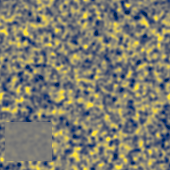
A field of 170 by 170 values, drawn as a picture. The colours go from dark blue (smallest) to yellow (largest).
Mirror symmetry: none. Calmest part: bottom left. Odd rows or columns: none. Odd patch: calmer, in the bottom left. Grain: blotchy. Slope: none.
